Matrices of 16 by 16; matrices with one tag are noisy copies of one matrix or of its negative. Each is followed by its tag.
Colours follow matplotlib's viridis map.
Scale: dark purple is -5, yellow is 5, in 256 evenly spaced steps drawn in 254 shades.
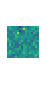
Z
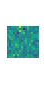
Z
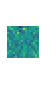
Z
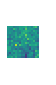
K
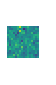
Z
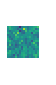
Z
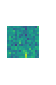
K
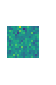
Z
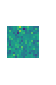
Z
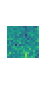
K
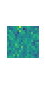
Z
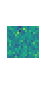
Z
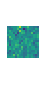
Z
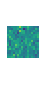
Z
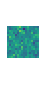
Z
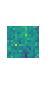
K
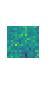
K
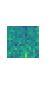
K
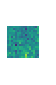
K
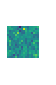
Z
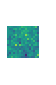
K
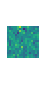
Z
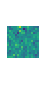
Z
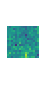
K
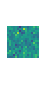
Z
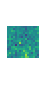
K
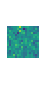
Z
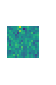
Z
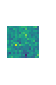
K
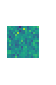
Z
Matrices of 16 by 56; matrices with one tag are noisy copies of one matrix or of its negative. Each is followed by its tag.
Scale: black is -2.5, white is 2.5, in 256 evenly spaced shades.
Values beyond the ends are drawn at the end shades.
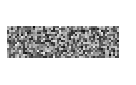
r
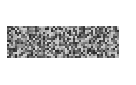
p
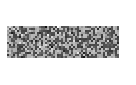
p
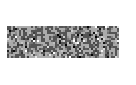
r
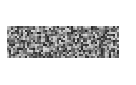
r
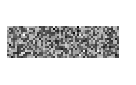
p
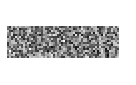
r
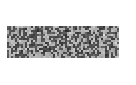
r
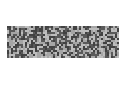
r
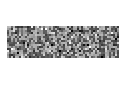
r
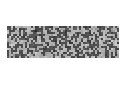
r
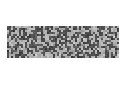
r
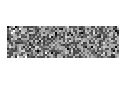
p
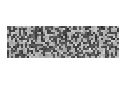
r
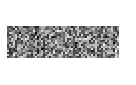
p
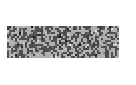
r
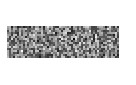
r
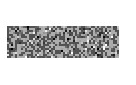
p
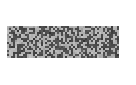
p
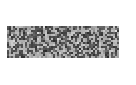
r
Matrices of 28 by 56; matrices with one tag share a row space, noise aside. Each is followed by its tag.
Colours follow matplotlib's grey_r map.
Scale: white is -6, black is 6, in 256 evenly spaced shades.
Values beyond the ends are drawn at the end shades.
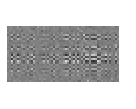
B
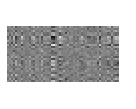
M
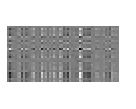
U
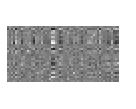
M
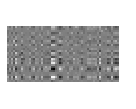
M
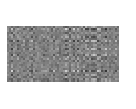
B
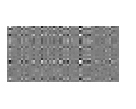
U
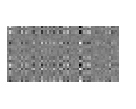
U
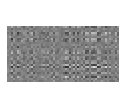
B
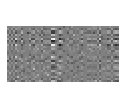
M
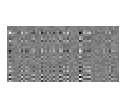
U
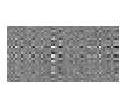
M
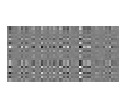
U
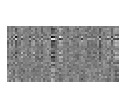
M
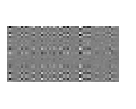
U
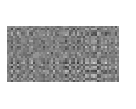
B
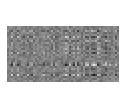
B
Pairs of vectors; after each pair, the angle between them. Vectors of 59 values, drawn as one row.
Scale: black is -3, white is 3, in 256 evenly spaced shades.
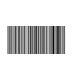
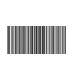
partly aligned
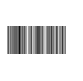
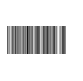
orthogonal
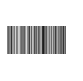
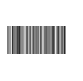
partly opposed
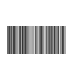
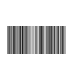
nearly parallel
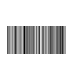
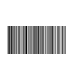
orthogonal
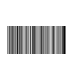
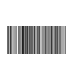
partly opposed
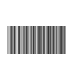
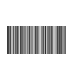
partly opposed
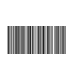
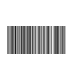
partly aligned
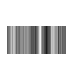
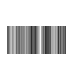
nearly parallel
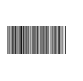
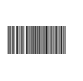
orthogonal
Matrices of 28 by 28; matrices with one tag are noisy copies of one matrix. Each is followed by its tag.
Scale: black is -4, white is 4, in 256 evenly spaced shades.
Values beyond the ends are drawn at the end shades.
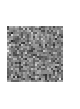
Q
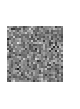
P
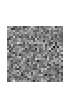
P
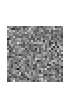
P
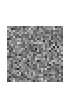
P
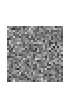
P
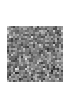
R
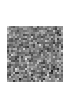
R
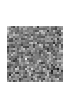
R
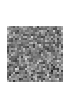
R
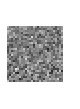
R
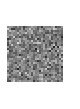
P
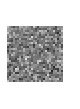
R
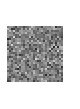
P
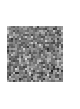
R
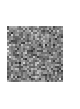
Q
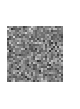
P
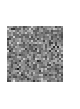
P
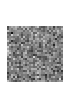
Q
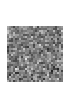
R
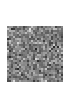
P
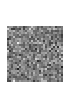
P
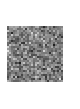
Q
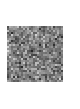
Q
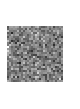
Q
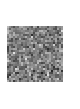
R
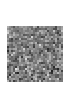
R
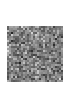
Q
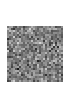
P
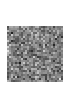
Q
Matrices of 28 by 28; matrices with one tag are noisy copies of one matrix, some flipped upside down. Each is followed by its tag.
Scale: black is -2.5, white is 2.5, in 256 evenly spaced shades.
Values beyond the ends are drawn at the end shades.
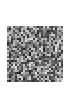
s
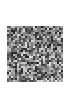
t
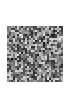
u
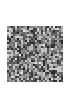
u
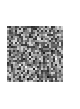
s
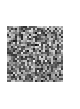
t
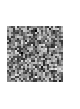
u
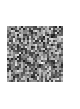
u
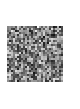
u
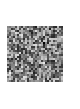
u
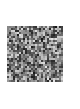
u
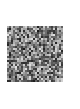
s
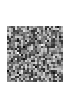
u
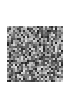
s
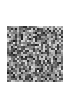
t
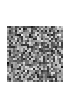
s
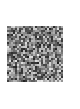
t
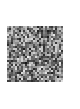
s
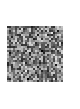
s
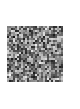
u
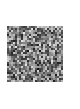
t
